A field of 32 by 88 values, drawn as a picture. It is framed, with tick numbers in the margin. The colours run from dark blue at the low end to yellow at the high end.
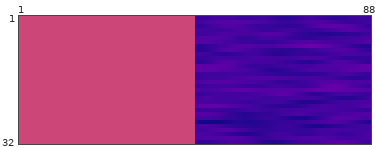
The table splits into one row of 2 panels. Panel 1,1: middling, flat. Panel 1,2: very low, streaked across, faint in contrast.
